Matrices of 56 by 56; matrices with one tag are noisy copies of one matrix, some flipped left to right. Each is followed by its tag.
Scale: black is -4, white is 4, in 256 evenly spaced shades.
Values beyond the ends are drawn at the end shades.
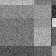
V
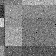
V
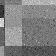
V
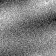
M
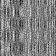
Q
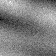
M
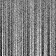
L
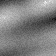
M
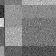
V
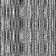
Q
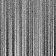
L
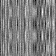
Q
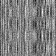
Q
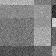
V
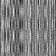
Q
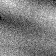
M
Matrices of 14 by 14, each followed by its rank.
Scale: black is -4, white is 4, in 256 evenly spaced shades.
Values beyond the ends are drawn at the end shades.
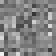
three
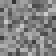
full rank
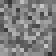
full rank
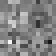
three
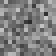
full rank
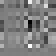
two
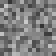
full rank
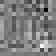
three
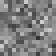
full rank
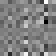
two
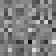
three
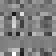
two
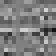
three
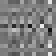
two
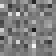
three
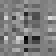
two
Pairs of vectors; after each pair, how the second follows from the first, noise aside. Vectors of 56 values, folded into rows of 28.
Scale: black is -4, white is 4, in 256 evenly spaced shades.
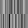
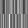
negated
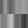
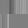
partly zeroed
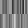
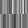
negated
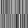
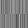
shrunk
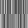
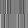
partly zeroed
